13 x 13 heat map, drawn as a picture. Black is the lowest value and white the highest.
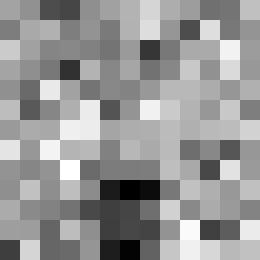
There are no regular stripes. The ninth with the lowest average is the bottom middle. In the bottom middle lies a patch that is lower than the rest.
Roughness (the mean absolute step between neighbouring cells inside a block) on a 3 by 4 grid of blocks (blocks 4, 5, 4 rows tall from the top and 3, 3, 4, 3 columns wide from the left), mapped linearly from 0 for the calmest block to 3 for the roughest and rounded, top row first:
1122 | 2202 | 1232
